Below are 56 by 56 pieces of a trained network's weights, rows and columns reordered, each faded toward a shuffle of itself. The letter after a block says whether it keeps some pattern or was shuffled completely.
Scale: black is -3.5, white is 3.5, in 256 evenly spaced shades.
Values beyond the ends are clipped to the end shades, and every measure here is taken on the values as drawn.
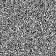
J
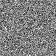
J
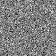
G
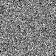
J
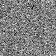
J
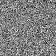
G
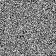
J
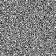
G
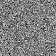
G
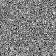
G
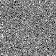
G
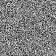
G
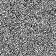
J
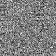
G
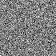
J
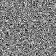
G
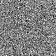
J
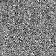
G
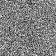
G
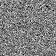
J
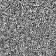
G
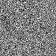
J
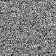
G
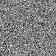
G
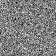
J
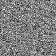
G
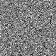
G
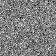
J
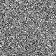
G
